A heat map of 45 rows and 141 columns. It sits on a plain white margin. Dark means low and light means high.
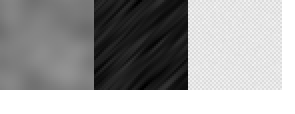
It is made of 1 by 3 panels. Panel 1,1: middling, smooth, faint in contrast. Panel 1,2: very low, slanting up to the right, faint in contrast. Panel 1,3: very high, checkered, faint in contrast.
